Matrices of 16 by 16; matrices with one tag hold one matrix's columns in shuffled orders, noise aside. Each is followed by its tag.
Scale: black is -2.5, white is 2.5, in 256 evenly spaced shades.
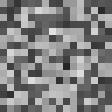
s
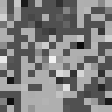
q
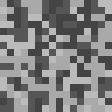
q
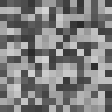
s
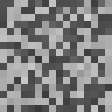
s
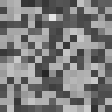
s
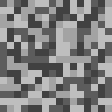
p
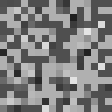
s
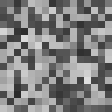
s
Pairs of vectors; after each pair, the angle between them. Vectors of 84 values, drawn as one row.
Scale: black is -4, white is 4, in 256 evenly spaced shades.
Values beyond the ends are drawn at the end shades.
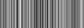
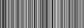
partly aligned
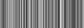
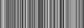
nearly opposite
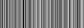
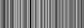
orthogonal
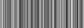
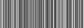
partly aligned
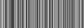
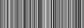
partly opposed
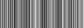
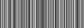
partly aligned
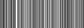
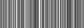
partly aligned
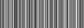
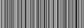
nearly opposite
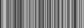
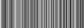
nearly opposite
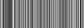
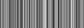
orthogonal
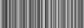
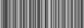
nearly parallel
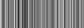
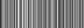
nearly opposite
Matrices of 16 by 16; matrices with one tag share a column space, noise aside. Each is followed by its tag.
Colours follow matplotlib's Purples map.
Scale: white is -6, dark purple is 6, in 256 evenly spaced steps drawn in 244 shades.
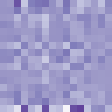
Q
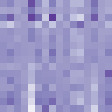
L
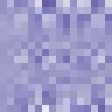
Q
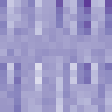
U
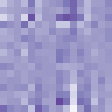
L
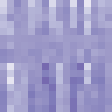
U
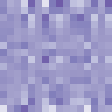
Q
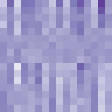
U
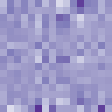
Q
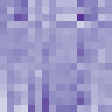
L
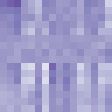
U
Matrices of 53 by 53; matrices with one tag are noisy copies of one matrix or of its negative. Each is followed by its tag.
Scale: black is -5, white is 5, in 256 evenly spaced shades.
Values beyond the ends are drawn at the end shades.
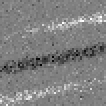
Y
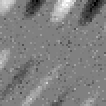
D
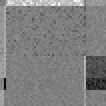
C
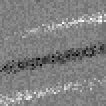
Y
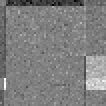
C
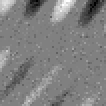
D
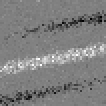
Y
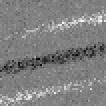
Y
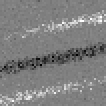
Y
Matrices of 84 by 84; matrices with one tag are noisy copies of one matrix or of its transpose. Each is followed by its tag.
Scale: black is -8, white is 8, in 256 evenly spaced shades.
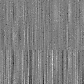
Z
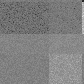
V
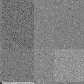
V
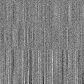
Z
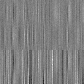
Z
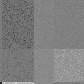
V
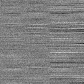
Z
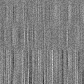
Z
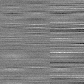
Z
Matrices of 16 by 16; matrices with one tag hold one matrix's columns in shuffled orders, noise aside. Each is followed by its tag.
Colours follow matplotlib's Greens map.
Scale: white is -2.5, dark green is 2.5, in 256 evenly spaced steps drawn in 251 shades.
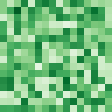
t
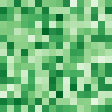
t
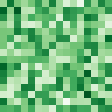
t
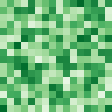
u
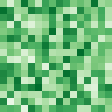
t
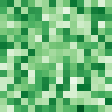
t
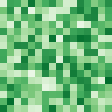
u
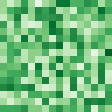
t
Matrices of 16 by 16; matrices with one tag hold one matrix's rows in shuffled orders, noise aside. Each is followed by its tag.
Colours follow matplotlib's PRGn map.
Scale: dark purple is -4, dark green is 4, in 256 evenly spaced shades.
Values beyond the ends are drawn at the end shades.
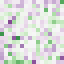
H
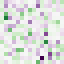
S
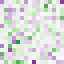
H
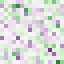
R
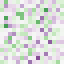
S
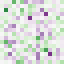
S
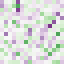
R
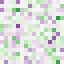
R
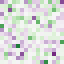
H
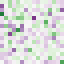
H
